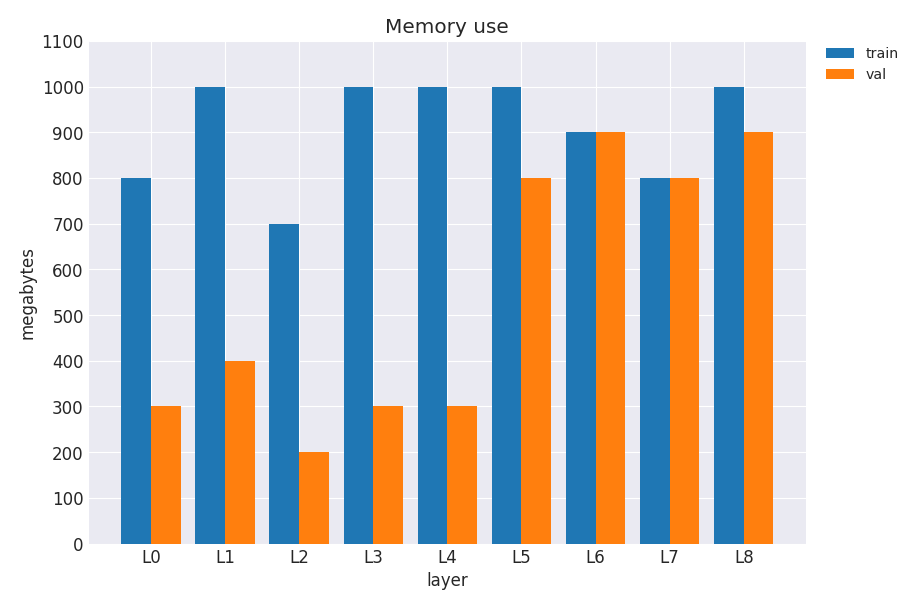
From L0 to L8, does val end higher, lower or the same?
higher
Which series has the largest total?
train
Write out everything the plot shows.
Title: Memory use
x-axis: layer, ticks L0 L1 L2 L3 L4 L5 L6 L7 L8
y-axis: megabytes, ticks 0 100 200 300 400 500 600 700 800 900 1000 1100
Legend: train, val
Values:
train: 800 1000 700 1000 1000 1000 900 800 1000
val: 300 400 200 300 300 800 900 800 900
